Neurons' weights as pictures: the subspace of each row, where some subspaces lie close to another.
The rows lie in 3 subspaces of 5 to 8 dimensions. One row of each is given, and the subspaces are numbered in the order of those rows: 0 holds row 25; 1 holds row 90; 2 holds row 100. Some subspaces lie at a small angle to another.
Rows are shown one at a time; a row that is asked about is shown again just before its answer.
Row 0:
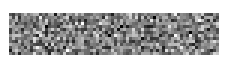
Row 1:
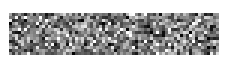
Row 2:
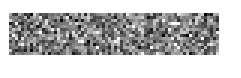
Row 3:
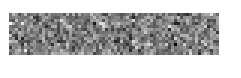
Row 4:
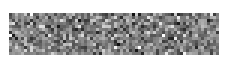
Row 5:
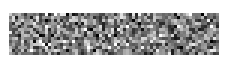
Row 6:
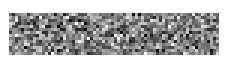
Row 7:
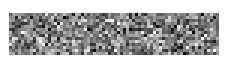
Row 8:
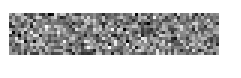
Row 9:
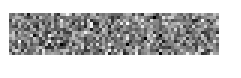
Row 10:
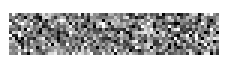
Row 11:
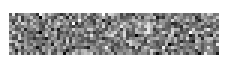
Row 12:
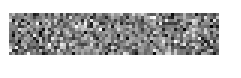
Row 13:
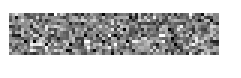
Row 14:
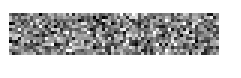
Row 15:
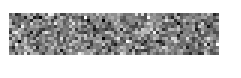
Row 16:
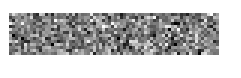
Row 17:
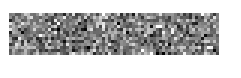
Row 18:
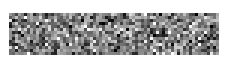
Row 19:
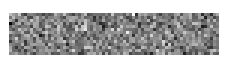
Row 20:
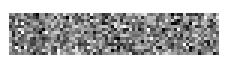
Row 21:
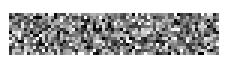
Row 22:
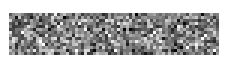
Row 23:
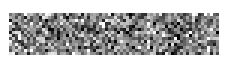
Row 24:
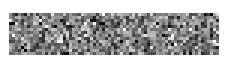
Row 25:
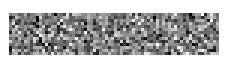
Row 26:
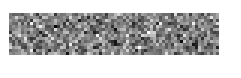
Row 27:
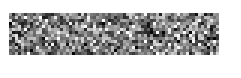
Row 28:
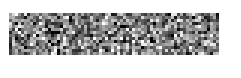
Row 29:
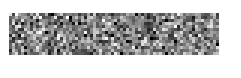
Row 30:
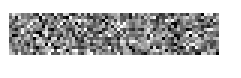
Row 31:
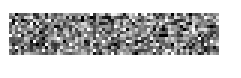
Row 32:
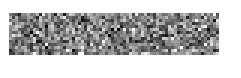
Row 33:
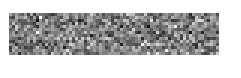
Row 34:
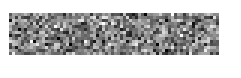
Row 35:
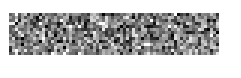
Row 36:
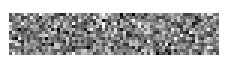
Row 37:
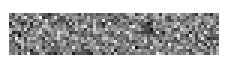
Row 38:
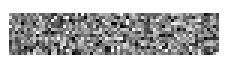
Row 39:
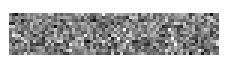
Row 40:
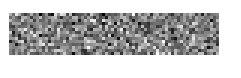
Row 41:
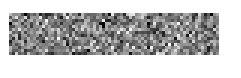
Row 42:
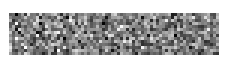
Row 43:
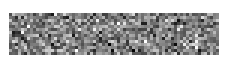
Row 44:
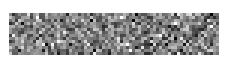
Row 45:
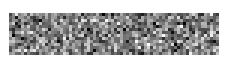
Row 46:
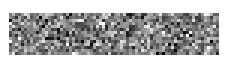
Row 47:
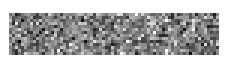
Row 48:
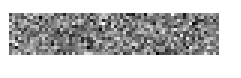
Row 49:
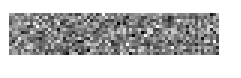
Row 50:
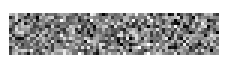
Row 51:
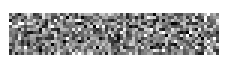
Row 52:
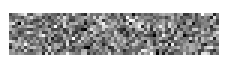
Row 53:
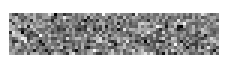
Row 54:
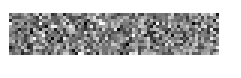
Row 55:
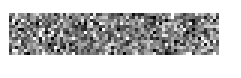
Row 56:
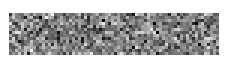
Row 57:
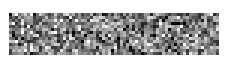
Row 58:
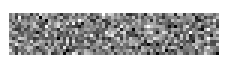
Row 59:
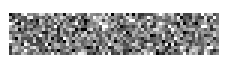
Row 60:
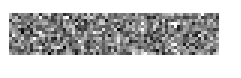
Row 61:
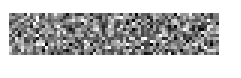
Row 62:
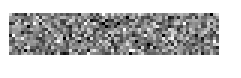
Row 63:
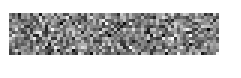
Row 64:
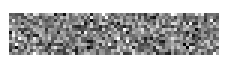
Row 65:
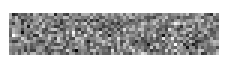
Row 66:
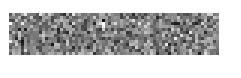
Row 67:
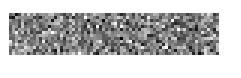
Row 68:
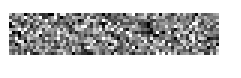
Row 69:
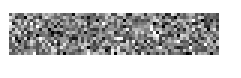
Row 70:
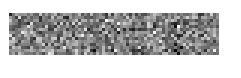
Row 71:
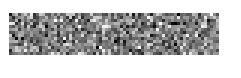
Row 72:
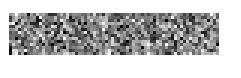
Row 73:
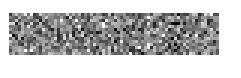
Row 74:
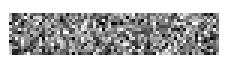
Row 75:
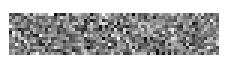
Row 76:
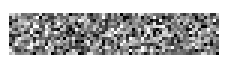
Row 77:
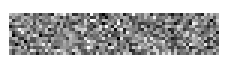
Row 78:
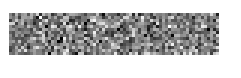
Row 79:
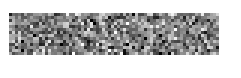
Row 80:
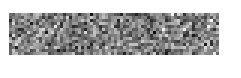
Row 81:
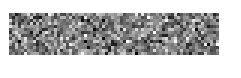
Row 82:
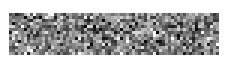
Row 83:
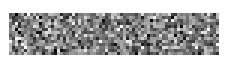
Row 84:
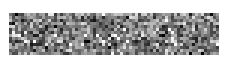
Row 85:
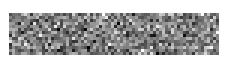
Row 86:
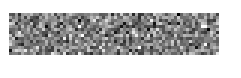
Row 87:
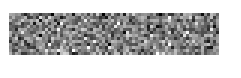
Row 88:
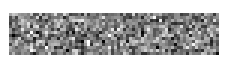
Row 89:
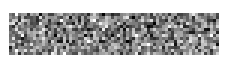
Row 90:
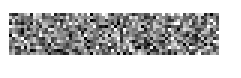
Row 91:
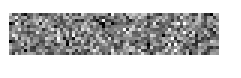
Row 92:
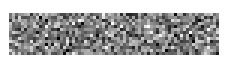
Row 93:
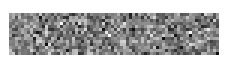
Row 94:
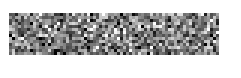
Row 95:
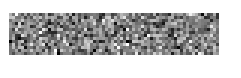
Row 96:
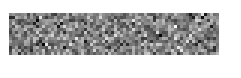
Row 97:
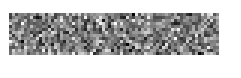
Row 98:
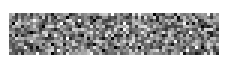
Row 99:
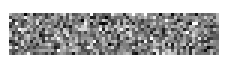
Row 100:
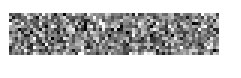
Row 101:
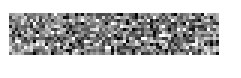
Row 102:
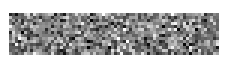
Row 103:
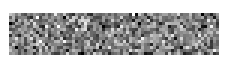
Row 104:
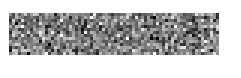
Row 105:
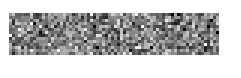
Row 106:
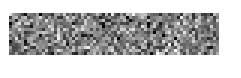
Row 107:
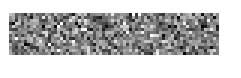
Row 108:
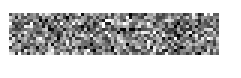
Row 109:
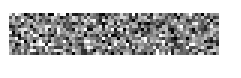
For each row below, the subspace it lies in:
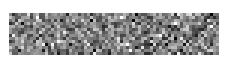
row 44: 0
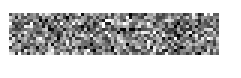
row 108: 2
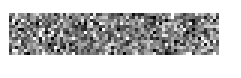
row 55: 0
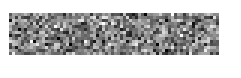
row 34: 1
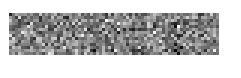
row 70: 2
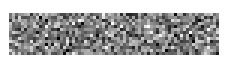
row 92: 1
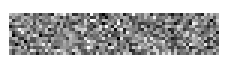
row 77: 1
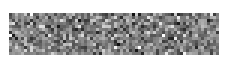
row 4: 2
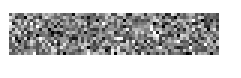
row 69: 0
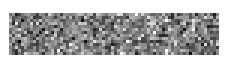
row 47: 0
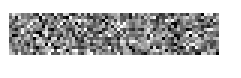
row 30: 2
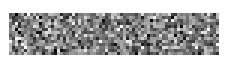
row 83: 0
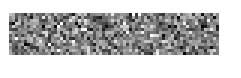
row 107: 2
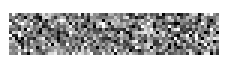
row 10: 1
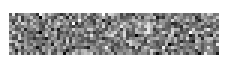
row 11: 1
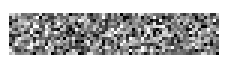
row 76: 2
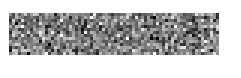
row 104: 0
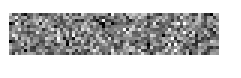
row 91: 2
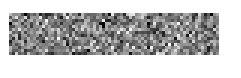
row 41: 2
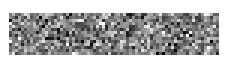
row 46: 2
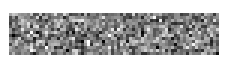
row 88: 2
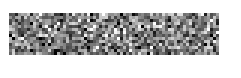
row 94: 1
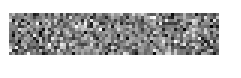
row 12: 0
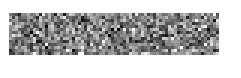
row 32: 2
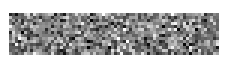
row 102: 0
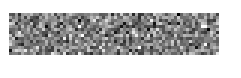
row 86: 2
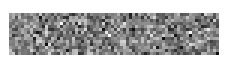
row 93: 2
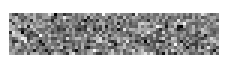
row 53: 2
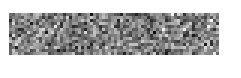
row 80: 0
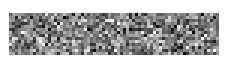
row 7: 2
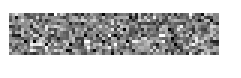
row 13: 1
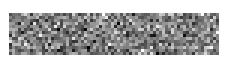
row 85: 2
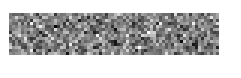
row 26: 2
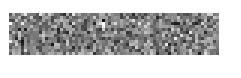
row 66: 1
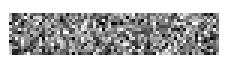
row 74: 0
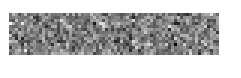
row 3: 1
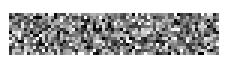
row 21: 0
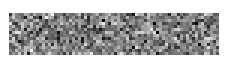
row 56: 0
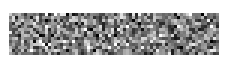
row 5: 1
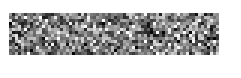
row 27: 1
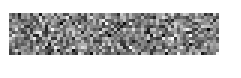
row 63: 2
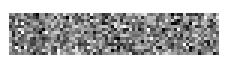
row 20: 0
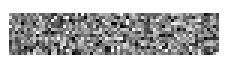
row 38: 0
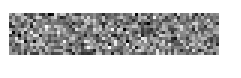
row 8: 1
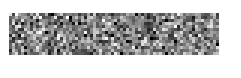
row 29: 0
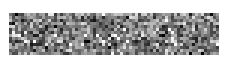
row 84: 1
